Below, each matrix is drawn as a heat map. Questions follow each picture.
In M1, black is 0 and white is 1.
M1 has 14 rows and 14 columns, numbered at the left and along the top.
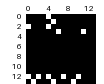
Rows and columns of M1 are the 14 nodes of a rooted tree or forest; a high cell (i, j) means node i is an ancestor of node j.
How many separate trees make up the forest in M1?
4
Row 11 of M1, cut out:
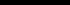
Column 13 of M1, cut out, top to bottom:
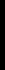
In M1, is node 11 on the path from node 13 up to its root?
no
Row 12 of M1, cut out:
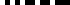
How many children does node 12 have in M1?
3
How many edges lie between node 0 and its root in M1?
2
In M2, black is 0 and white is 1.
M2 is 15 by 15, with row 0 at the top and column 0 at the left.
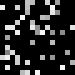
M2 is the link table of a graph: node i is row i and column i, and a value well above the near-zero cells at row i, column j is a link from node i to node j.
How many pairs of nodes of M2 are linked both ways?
8
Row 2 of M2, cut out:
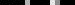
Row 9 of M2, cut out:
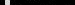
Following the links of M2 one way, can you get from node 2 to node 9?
yes
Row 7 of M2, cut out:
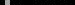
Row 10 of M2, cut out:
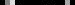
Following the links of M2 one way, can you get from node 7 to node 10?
yes
